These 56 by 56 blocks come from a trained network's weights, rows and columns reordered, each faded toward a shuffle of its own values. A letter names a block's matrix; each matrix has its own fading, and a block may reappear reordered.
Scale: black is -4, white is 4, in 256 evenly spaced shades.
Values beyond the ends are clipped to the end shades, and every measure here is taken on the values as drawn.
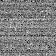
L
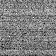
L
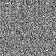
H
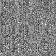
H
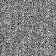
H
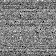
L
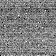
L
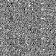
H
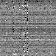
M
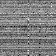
M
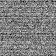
L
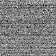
L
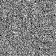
H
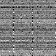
M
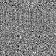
H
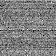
L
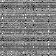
M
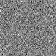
H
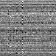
M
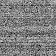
L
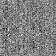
H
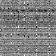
M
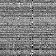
M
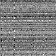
M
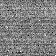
L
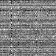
M
